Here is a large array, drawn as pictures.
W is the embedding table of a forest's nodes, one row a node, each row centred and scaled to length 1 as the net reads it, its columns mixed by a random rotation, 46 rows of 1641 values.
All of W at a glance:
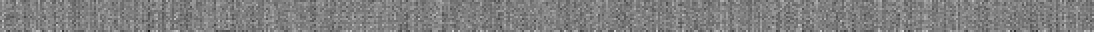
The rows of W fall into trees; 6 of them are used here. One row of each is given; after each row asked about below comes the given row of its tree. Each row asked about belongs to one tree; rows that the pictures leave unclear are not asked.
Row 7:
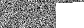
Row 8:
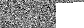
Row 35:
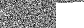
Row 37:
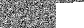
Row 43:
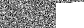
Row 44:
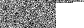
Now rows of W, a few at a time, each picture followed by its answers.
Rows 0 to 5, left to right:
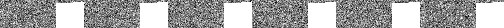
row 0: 35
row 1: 37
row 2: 37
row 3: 8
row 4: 7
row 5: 43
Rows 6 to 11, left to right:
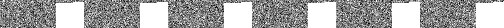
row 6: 44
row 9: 35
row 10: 44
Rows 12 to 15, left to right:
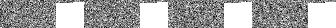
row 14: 43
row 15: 8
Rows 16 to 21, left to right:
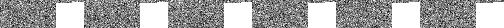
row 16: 43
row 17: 44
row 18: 44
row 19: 35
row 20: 37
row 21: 37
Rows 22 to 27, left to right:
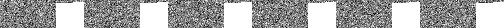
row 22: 44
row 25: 35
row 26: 35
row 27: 7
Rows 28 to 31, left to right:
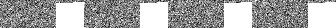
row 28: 37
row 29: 37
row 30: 44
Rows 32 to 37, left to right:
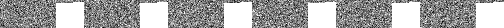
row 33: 44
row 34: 7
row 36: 37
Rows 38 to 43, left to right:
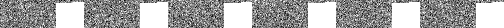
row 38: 43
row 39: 37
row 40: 44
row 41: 44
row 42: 37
